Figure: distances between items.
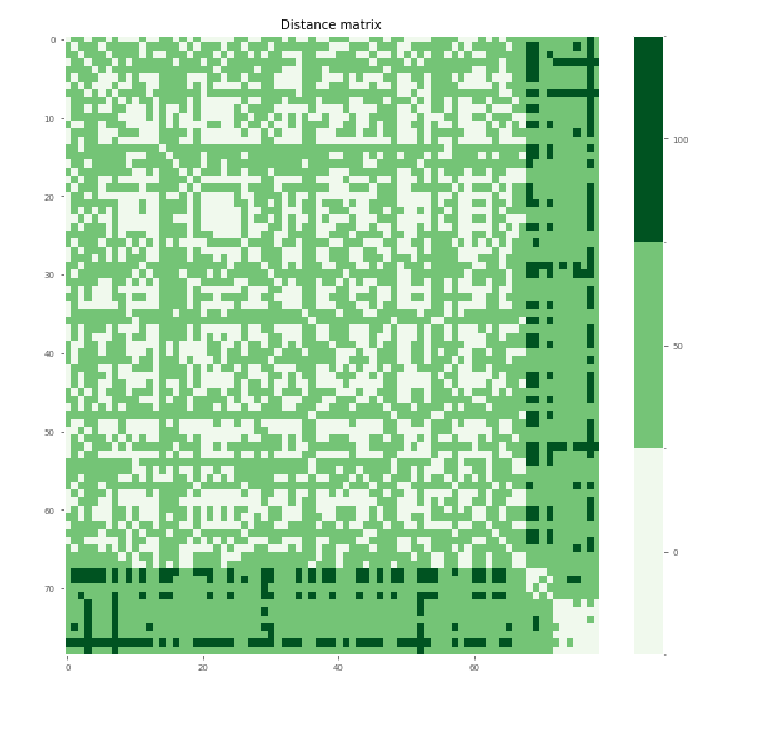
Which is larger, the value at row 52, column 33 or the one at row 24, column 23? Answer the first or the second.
the first
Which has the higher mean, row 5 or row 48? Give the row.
48
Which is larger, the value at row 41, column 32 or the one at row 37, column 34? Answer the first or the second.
the first
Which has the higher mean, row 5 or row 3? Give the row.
3
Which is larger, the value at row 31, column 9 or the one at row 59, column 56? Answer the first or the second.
the second
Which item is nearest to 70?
68
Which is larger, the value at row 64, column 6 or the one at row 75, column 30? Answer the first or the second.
the second
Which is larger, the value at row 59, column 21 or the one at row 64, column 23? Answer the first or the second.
the second
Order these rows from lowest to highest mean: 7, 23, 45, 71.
23, 45, 7, 71
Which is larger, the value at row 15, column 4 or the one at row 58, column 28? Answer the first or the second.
the first
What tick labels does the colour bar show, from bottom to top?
0, 50, 100
